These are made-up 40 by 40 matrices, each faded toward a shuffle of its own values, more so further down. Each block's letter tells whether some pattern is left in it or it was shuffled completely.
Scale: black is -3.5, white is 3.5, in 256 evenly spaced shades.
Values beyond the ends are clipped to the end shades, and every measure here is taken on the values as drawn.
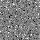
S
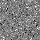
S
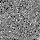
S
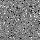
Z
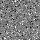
S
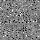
Z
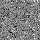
Z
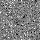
S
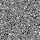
S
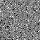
Z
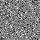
S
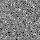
S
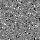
Z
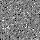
S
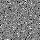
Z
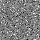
S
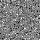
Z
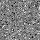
Z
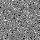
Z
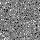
Z
